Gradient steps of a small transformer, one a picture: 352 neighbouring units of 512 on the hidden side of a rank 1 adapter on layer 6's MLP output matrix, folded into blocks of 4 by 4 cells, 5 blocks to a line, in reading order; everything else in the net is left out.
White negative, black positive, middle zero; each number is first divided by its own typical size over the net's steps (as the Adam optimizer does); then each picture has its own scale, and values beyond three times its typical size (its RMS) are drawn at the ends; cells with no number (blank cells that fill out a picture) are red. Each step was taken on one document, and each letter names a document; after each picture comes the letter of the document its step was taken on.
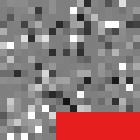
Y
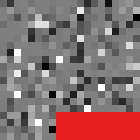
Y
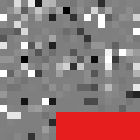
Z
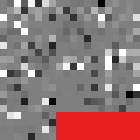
Z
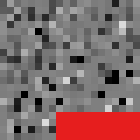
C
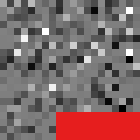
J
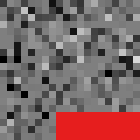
J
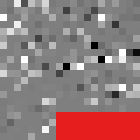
Z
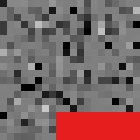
Y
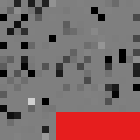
Z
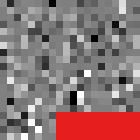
Y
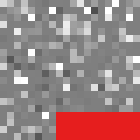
C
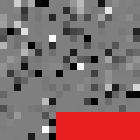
Z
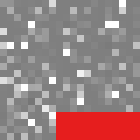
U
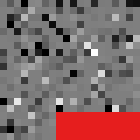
C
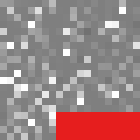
U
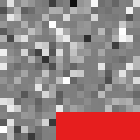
C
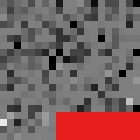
J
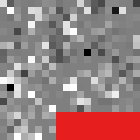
Y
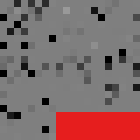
Z
